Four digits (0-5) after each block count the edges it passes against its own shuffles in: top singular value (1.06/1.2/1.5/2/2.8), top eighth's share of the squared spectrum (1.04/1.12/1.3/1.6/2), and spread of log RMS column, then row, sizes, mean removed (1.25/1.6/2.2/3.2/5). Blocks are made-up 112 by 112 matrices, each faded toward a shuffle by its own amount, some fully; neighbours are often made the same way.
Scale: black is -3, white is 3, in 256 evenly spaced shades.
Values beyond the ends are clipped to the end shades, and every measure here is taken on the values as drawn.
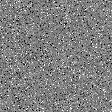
0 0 0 0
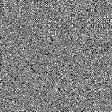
4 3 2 2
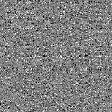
4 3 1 2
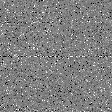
3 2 1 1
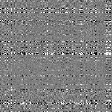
5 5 4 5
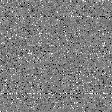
3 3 1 2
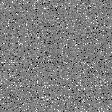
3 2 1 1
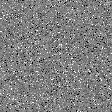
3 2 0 1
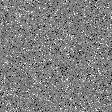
0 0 0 0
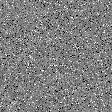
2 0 0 0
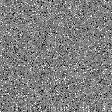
3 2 0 1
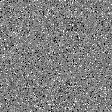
3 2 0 0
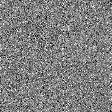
1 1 2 0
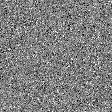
0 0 0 0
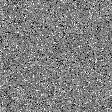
0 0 0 0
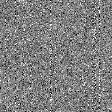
1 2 3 0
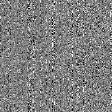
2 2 4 0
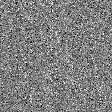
0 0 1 0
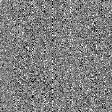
2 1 3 0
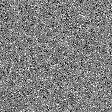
0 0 0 0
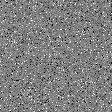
1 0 0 0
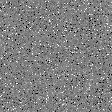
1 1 0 1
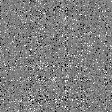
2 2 3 2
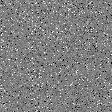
1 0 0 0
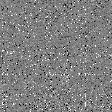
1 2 2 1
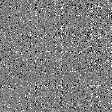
2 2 3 3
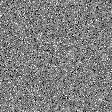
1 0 0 0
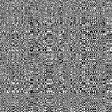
5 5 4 4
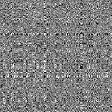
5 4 3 3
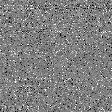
3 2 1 2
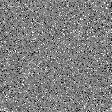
3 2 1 1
